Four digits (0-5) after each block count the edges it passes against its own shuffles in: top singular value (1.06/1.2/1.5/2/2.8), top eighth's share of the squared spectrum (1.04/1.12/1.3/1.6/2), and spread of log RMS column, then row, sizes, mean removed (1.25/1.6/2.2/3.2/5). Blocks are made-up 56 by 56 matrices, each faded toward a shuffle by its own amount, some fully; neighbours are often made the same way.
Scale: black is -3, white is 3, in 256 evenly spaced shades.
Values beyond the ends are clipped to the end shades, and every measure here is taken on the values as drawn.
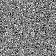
1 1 0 0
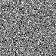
2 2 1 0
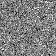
0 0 0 0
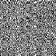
4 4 2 2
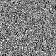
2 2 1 0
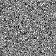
3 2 0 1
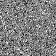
0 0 0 0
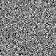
3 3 1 1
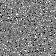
2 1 0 0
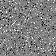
0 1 0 0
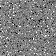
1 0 0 0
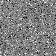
0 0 0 0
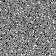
0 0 0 0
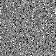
0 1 2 0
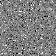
1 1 1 1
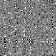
4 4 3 1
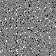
2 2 1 0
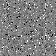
2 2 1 0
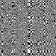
4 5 3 2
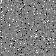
2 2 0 0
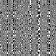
4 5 3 2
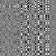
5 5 4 2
